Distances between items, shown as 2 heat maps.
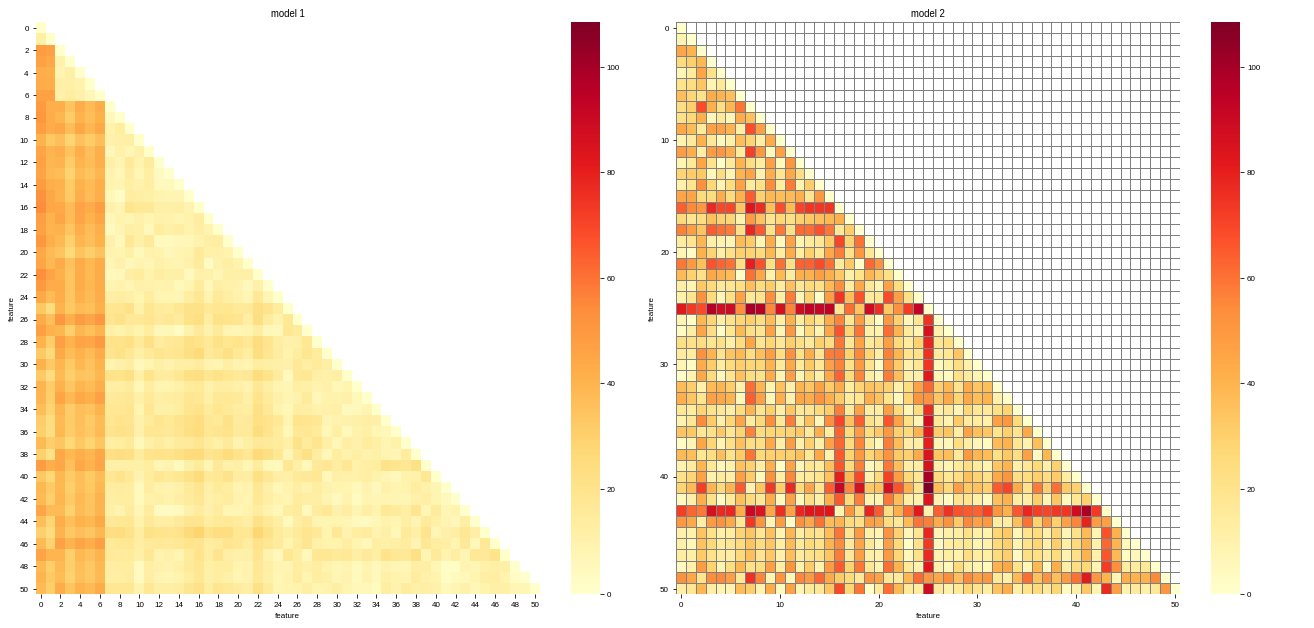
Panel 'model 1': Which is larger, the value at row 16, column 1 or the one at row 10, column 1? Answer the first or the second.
the first
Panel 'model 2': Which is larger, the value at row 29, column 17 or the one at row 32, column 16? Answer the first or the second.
the second
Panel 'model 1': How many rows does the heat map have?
51
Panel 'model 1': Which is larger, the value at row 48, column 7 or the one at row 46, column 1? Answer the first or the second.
the second
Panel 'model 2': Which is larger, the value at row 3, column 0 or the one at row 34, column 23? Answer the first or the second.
the first
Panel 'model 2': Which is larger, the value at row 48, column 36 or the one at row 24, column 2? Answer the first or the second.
the second
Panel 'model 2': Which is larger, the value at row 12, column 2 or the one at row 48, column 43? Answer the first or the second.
the second
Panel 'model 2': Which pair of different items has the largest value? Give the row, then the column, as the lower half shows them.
41, 25
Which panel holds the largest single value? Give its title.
model 2
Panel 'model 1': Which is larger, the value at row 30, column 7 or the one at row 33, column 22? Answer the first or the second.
the second
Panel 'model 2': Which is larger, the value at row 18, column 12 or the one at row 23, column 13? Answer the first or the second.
the first
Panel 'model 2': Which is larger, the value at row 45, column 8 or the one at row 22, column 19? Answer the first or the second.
the second
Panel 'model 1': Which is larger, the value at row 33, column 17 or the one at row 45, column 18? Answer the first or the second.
the second
